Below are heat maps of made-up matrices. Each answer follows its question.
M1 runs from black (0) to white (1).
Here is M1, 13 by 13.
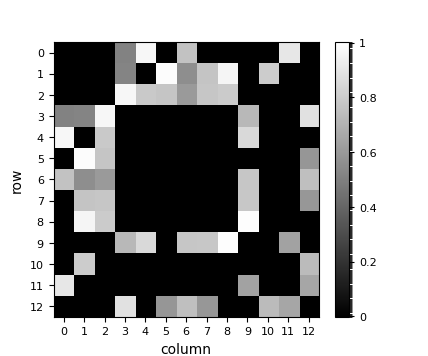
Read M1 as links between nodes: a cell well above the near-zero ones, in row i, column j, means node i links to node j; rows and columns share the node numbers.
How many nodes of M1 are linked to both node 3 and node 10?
2
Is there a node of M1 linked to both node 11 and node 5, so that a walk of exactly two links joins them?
yes
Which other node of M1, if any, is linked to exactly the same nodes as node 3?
node 6
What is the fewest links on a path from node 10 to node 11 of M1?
2
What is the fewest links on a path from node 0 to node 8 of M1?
3
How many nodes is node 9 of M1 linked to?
6
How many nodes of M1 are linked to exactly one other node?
0
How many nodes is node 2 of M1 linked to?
6
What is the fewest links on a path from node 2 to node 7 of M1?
1
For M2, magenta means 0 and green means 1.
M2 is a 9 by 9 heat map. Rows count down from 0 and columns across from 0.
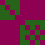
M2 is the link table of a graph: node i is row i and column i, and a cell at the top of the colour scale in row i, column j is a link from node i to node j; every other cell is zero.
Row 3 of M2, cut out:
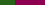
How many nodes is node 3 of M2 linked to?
3
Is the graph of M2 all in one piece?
no
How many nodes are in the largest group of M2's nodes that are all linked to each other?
4
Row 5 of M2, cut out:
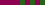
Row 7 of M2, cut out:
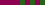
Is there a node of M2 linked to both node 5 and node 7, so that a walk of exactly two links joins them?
yes
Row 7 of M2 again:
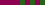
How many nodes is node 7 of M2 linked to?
3
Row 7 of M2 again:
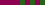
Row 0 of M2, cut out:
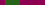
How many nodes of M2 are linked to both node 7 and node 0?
0
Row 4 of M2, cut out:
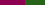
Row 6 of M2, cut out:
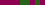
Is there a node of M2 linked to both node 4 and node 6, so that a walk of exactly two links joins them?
yes
